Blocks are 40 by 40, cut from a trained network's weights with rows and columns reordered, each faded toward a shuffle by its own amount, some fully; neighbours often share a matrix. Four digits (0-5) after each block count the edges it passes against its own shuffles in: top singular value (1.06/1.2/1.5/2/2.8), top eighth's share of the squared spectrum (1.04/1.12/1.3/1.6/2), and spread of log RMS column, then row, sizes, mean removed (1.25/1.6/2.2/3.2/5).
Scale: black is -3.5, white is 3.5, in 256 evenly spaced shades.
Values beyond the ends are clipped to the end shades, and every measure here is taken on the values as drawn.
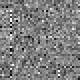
3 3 1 1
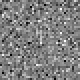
2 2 0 0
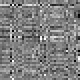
4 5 2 3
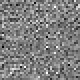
3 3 1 1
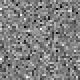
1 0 0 0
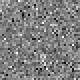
2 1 0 0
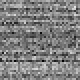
4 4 0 2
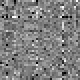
3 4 2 2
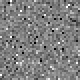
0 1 0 0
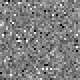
0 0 0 0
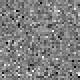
2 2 1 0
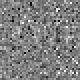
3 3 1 1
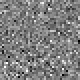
1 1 0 1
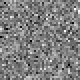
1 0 0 0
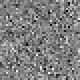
0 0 0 0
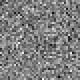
2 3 0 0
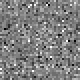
1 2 0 1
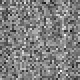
2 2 0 0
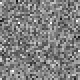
0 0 1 0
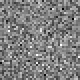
0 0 0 0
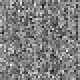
2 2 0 0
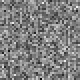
1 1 0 0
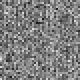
2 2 0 0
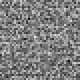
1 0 0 0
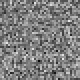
1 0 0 0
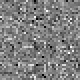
3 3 0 1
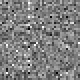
3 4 1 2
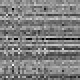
4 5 0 3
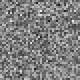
0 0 0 0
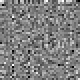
3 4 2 2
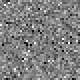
0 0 0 0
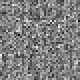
2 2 0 0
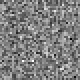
0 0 0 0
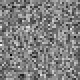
1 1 0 0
